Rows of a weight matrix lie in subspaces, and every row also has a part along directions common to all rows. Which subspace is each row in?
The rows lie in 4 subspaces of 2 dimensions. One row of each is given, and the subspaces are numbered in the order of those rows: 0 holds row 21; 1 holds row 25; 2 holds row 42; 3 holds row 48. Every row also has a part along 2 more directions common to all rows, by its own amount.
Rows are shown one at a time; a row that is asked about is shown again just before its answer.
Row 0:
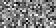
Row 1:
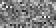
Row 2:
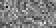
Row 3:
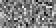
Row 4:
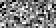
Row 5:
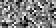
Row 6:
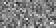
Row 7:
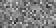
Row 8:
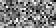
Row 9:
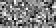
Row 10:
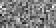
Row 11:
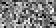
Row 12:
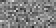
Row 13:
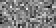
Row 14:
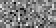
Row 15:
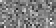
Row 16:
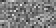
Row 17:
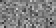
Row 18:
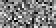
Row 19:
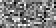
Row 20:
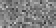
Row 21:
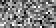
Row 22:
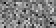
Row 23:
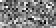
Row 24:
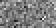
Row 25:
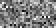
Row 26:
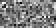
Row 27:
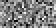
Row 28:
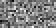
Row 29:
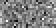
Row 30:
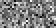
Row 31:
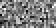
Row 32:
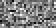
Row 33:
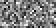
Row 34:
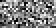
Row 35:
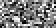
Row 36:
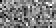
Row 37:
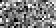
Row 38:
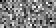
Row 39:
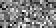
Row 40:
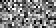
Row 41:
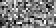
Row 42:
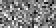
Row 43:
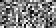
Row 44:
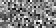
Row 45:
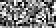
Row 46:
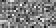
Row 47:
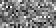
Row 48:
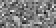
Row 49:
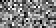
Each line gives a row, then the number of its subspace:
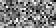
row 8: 1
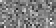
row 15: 0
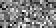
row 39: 1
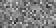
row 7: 1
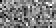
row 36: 2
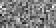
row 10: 3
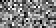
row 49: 0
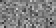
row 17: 0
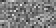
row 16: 3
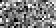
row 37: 2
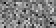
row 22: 0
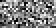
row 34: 1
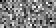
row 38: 0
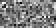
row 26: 1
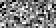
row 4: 3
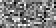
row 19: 3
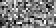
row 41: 1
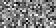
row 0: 0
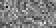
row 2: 1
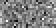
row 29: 2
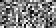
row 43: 0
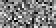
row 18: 2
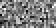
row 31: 3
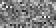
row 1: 1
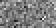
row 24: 2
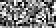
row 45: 2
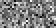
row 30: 0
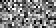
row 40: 0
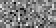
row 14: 3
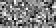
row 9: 2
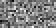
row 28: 3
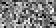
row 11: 0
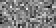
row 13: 2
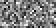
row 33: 1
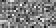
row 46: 3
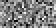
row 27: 2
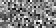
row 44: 0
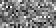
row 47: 1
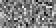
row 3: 2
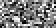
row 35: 3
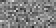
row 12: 3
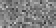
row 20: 1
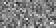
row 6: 0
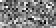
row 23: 1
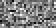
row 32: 3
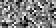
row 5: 1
